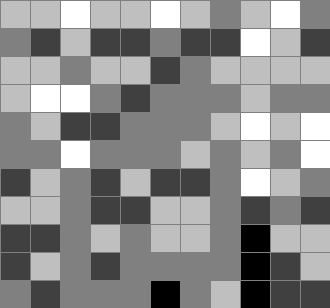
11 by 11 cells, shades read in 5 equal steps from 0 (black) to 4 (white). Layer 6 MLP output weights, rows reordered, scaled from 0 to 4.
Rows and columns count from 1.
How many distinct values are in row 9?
4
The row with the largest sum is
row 1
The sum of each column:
23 27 28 20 22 22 24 24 25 27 26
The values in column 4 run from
1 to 3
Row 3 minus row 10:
2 0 0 2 1 -1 0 1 3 2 0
